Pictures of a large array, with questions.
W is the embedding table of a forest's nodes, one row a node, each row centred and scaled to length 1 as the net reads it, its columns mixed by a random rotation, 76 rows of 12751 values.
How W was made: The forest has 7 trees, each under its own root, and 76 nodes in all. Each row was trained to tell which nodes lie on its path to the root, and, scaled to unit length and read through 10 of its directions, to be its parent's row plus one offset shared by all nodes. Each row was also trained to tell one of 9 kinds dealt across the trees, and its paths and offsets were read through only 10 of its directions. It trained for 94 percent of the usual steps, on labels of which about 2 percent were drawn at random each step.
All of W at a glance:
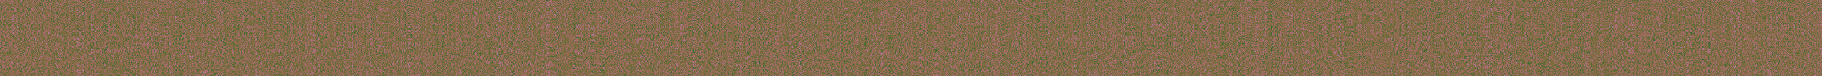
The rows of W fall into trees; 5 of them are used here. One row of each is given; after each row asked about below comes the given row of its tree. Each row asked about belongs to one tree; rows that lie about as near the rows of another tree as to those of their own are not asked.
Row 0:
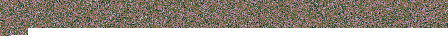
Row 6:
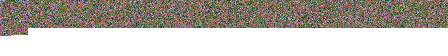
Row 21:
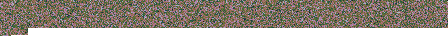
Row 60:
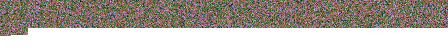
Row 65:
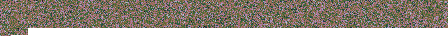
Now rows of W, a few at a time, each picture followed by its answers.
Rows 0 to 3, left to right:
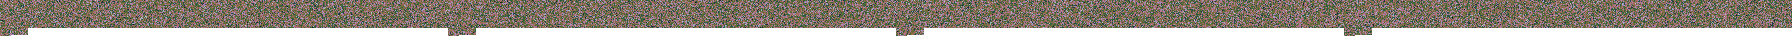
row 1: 65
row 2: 60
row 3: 65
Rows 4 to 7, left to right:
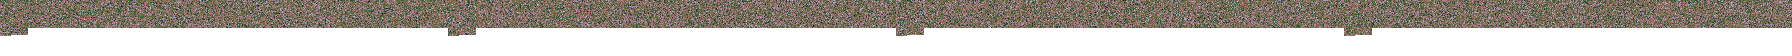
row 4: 21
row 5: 60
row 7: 21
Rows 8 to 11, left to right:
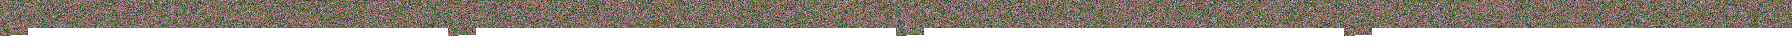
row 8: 0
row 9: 0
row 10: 0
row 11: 60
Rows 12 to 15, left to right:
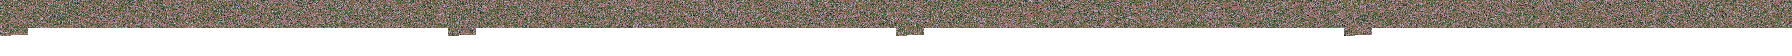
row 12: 21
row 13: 6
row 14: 21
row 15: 60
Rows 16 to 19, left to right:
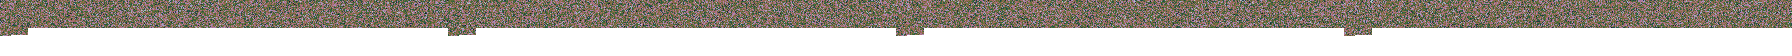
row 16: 21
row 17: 21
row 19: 6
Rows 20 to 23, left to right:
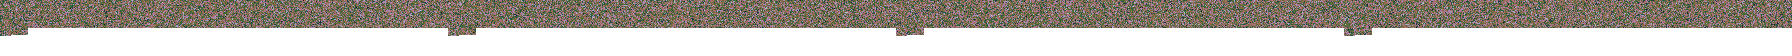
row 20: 60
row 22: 6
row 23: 0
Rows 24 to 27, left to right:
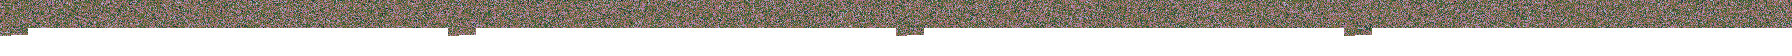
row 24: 21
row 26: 21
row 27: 21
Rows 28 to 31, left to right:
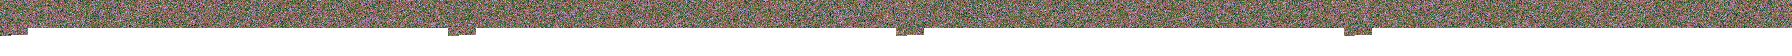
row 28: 60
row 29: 60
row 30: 21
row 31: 65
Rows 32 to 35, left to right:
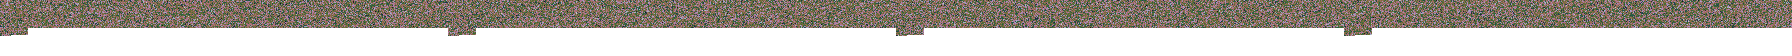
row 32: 60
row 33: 21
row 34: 60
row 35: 60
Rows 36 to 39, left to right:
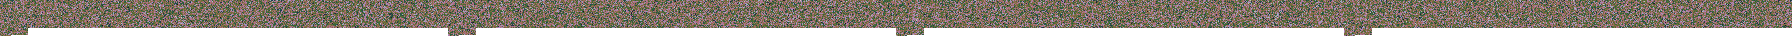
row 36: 65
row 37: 6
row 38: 65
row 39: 21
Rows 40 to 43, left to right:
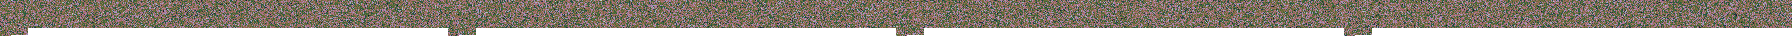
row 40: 60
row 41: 0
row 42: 65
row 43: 65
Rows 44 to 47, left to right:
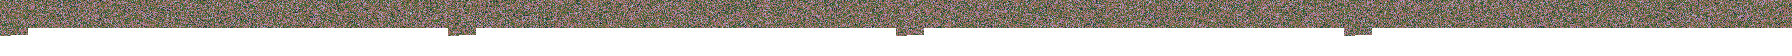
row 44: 65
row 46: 0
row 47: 6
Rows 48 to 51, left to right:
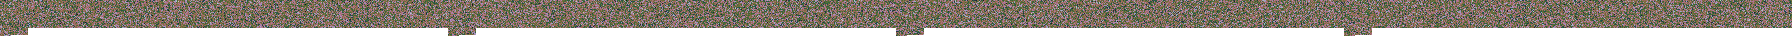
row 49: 60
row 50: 60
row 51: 60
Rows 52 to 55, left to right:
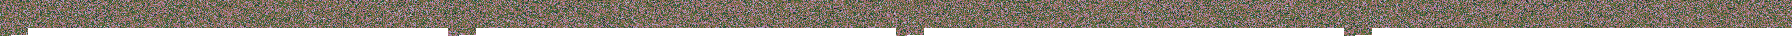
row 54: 0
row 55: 21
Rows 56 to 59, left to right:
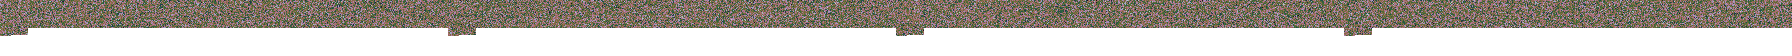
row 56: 6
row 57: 21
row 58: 65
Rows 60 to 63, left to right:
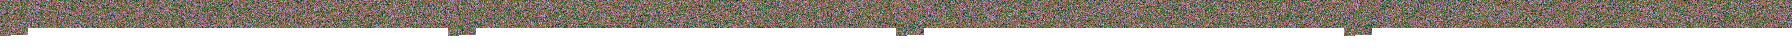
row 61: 6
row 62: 65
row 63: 21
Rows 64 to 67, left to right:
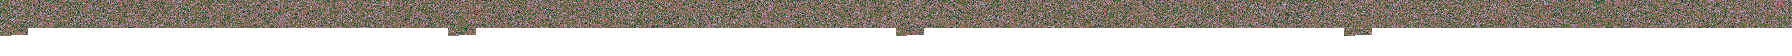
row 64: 21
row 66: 65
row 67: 60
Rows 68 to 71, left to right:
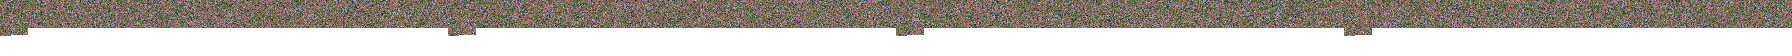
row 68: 60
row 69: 6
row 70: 65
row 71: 21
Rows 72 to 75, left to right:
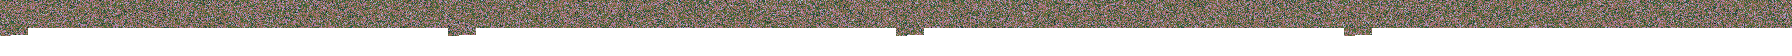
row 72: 65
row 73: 60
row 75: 65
